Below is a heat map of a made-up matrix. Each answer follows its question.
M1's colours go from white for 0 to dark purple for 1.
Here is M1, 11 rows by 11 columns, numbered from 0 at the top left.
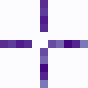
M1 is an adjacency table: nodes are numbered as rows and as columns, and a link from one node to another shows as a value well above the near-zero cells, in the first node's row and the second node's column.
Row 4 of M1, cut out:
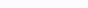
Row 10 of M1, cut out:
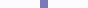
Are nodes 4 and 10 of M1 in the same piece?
no
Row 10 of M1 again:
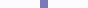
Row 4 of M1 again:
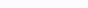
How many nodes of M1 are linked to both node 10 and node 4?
0
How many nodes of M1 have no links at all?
1
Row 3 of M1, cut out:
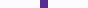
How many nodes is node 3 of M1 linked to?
1
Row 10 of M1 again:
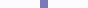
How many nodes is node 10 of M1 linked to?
1
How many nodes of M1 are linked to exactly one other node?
9
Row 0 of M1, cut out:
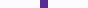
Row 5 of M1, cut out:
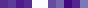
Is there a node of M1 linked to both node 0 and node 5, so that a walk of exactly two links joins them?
no
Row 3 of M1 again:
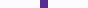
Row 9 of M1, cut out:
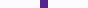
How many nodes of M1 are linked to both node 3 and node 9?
1
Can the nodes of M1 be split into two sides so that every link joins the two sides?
yes
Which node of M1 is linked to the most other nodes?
node 5
